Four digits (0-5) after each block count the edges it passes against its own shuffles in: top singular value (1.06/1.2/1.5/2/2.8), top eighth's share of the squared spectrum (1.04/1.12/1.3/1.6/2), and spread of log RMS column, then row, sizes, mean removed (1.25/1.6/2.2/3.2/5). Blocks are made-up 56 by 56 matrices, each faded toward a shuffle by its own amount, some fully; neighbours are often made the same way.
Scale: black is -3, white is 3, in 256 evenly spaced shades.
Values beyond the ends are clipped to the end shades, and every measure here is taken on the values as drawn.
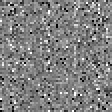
1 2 2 1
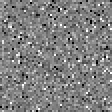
0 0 0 0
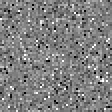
0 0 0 0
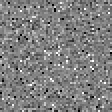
0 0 0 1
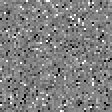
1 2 0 0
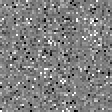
0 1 1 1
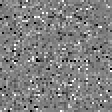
1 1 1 1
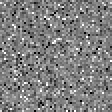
2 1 0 0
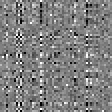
5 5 3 2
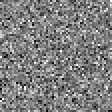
1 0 0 0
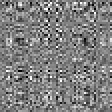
4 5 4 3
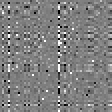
5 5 3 2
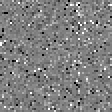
2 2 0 0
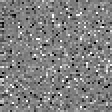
3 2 0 1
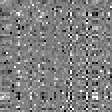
5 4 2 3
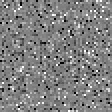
2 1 0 0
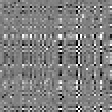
5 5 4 3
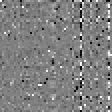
4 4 2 1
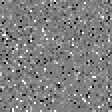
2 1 1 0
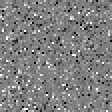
0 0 0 0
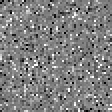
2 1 0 0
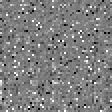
2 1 0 0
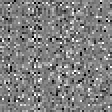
4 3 2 1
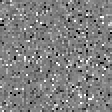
3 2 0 0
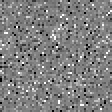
0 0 0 0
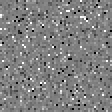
0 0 0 0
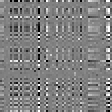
5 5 4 4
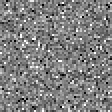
1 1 0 0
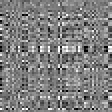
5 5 4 4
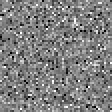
2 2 0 0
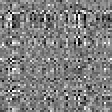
4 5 3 3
